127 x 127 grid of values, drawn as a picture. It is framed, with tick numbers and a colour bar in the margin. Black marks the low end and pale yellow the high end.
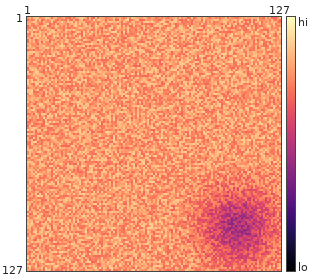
Average level on the scale: 80%. Stripes: none. Dips: one, in the bottom right. Ninth with the lowest average: bottom right.
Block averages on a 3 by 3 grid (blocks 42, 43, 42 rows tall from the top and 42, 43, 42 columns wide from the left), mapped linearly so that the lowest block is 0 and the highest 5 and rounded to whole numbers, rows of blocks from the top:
555 | 555 | 550
